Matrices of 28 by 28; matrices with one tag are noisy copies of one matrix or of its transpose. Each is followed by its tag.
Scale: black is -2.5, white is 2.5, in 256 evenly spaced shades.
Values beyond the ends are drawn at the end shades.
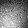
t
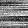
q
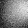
t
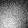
t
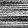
q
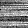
q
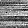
q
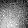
t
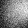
t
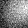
t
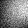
t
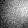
t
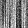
q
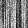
q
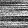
q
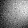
t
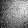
t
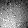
t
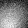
t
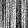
q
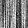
q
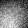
t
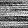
q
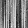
q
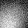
t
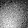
t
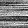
q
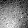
t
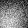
t
